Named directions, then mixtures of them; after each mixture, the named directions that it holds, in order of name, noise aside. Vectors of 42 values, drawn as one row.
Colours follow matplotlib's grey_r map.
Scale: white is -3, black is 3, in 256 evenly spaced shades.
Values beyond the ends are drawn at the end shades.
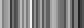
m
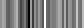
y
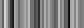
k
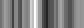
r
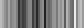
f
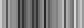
f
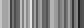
m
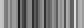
f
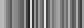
m, y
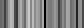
k, y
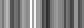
m, r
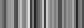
r, y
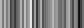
m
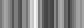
r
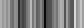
f, r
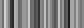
k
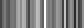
f, y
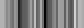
f, r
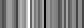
y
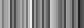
m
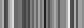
f, k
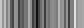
f, k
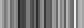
f
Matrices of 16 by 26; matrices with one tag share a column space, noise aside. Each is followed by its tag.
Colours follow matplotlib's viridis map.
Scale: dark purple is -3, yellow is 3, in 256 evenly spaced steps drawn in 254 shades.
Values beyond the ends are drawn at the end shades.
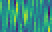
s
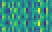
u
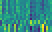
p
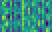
u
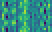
u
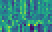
p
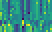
p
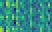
u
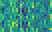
u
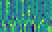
p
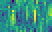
s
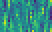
s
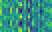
u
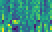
p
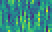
s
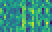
u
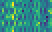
u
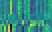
p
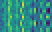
u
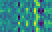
u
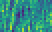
s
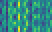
u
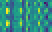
u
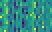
u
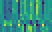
p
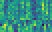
p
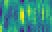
s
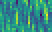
s
